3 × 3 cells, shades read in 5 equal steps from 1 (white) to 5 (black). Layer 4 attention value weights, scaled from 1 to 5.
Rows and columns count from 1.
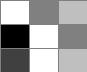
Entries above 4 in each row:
0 1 0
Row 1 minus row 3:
-3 2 0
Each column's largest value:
5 3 3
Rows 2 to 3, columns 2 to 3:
1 3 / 1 2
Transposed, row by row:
1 5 4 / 3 1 1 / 2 3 2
